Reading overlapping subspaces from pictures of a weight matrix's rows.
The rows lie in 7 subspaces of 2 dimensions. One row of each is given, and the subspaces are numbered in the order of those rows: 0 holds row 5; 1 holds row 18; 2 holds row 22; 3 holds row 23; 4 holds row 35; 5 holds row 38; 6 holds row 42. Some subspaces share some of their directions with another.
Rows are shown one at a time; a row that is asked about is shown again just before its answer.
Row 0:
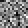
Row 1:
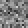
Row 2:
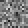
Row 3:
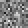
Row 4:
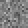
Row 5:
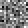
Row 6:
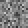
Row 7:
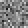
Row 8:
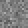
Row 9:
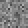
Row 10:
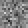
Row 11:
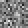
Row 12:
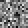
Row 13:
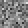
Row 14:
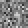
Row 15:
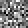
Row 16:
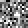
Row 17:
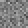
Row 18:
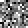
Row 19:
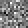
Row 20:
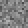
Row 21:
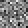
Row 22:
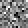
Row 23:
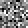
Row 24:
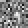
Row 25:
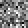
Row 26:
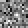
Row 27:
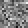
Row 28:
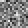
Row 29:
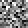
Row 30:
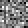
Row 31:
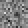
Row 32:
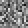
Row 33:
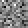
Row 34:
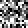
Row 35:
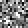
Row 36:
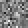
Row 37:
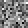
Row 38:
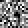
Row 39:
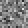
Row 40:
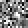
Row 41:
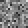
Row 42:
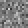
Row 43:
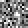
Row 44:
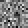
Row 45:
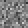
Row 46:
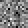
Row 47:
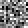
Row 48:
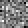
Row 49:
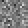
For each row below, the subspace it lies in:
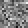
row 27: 6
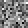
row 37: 6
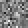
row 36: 4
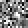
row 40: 4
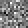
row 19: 3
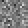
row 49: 2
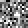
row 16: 0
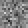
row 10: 1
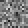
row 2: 0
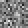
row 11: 2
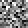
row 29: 2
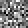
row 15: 3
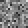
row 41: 1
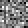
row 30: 0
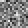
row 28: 3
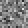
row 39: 4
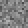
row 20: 4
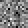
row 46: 5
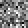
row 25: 5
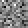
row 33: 2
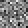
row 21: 3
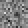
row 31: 1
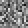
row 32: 4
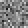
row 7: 0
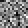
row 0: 3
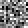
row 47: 0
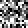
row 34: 5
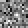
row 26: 5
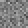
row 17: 3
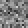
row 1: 5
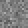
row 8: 4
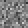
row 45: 6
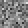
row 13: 6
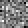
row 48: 0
